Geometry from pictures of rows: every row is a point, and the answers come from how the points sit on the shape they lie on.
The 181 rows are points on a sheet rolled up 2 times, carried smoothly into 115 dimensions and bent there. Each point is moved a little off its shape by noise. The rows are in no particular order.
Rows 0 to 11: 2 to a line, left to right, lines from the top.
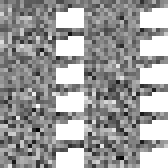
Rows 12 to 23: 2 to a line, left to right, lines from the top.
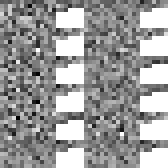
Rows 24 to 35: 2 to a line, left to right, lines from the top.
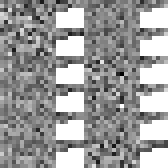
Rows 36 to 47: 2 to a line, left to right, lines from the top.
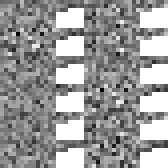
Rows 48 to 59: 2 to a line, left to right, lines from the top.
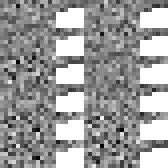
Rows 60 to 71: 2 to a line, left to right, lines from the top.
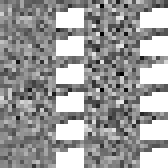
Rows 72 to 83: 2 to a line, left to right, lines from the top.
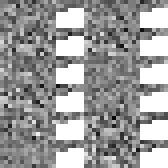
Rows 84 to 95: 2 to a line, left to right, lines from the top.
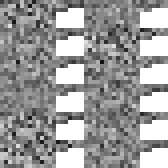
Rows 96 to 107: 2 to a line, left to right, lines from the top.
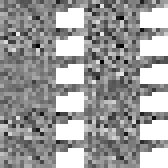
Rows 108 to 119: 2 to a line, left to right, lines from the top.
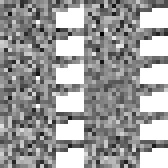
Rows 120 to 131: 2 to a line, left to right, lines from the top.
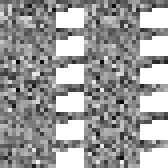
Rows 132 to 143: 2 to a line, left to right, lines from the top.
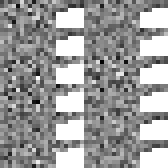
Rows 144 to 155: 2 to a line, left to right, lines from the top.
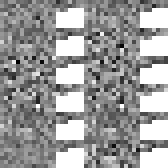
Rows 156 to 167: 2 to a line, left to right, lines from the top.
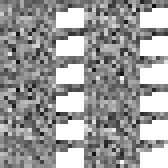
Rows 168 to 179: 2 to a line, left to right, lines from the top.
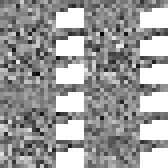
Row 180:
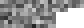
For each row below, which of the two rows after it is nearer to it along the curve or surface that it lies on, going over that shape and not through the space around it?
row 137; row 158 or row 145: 158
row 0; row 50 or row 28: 28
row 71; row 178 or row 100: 100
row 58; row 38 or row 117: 117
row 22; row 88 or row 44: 44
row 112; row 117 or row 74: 117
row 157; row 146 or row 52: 52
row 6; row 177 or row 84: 177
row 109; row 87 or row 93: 87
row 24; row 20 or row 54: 20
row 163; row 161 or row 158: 161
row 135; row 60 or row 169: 169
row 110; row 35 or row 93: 35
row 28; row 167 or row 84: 167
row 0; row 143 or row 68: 143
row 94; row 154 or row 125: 125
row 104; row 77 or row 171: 171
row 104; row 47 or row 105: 105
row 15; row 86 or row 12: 86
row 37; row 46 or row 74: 46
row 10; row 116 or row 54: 116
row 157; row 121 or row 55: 121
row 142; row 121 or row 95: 95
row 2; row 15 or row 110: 110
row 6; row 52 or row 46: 46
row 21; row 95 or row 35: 95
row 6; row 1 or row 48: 48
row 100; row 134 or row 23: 23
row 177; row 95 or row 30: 95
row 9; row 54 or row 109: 109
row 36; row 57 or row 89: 89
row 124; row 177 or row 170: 170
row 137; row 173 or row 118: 118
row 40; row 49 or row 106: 49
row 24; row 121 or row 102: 121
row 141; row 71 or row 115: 71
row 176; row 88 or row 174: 88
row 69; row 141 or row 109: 109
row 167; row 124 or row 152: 152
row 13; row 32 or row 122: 32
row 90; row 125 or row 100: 100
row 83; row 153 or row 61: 61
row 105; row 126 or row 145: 126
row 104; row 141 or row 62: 141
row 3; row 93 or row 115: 115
